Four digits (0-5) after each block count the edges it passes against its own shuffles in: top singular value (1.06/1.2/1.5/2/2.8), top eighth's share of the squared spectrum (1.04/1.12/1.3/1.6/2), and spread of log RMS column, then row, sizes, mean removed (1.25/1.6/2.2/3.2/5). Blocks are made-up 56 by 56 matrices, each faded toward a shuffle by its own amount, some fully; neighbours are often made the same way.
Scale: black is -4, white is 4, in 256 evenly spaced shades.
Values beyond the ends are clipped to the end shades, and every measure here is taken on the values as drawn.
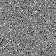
0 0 0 0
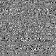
1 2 0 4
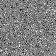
0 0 0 0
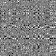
4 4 2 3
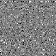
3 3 1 2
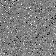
1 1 0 0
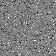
1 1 0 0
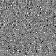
3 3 1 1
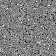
1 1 0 0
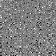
3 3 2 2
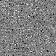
2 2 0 0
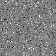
2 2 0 0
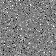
0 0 0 0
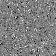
1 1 0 0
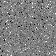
0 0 0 0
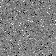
0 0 0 0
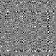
4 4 2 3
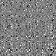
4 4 2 2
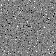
0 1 0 0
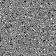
0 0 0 0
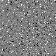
1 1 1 1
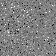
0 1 0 1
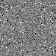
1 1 1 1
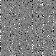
2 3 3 0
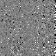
2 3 2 1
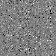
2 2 2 1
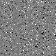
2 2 2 1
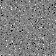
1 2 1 1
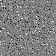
1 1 0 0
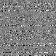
1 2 0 3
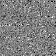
1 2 0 2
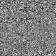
2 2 0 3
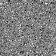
1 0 0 1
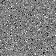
1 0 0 0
